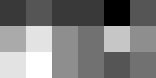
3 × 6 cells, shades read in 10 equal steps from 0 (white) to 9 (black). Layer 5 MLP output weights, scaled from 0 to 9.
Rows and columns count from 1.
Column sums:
11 7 15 17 17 15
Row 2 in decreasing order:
5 4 4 3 2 1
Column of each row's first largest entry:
5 4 5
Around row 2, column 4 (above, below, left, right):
7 5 4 2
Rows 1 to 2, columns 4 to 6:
7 9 6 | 5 2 4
